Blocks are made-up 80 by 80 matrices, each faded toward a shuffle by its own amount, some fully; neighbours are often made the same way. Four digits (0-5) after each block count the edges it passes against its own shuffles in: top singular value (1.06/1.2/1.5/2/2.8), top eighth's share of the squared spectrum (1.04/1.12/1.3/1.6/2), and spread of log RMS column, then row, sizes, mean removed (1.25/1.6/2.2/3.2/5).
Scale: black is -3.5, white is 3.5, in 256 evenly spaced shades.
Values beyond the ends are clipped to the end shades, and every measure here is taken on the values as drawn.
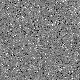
0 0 0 0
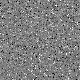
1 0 0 1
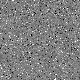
0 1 0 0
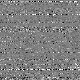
3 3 0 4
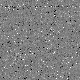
2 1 0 1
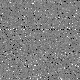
2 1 0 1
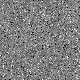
1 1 0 0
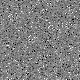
0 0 0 0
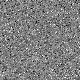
0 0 0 0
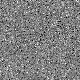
1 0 0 0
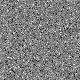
0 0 0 0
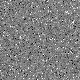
0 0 0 0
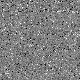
1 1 0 1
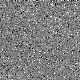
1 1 0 1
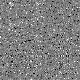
3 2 0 1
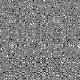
4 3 1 2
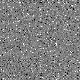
3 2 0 1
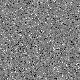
2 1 0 0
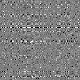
5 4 2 3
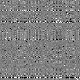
5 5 2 3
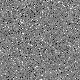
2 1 0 0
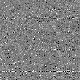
4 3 1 2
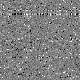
4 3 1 2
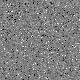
1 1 0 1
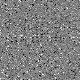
3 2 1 1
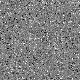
3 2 0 1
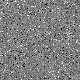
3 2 0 1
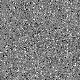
0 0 1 0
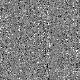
1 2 3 0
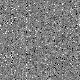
1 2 2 0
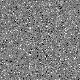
0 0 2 0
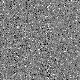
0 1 1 0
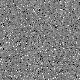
2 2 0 1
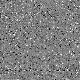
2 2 0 1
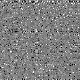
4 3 0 2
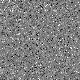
2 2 0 1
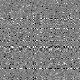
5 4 2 3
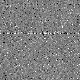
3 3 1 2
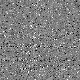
3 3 0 2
